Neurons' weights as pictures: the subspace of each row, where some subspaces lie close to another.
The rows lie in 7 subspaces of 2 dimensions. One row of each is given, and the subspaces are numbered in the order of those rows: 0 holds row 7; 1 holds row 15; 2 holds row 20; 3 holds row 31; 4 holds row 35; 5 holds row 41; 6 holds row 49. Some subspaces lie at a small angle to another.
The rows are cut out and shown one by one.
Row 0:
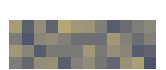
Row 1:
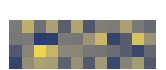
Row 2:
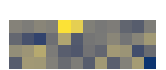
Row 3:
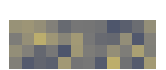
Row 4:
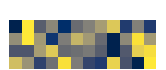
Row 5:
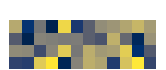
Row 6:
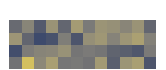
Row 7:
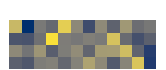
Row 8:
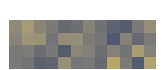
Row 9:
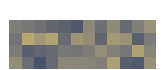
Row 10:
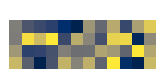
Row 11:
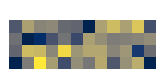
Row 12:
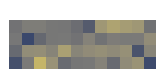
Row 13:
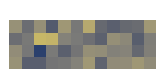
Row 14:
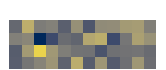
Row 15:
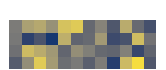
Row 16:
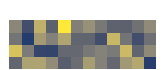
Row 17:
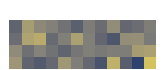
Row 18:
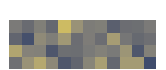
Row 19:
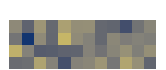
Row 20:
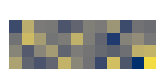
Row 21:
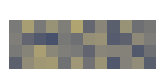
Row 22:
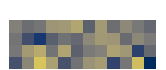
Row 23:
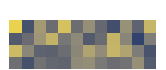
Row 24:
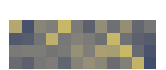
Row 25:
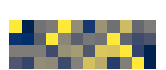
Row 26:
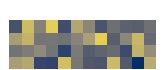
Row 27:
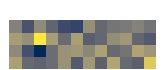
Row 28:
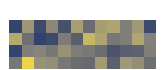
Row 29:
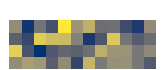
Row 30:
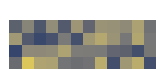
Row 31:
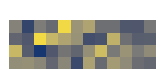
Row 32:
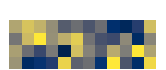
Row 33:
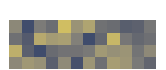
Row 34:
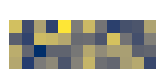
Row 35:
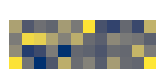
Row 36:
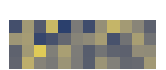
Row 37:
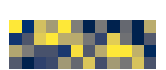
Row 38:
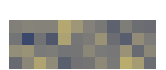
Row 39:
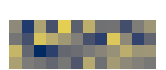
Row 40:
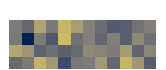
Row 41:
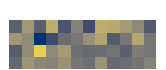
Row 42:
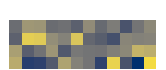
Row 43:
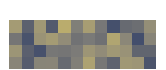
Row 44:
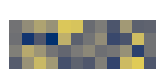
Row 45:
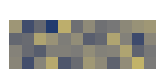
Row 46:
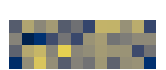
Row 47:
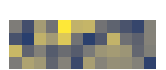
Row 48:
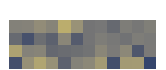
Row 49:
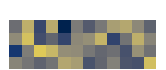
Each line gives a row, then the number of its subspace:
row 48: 6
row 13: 5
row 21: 6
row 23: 2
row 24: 0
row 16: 6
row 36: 5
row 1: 6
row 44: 1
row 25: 0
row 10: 1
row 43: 5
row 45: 4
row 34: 5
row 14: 3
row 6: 2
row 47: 3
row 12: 4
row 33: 3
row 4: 2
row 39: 6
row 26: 4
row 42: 2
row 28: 2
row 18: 6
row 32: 0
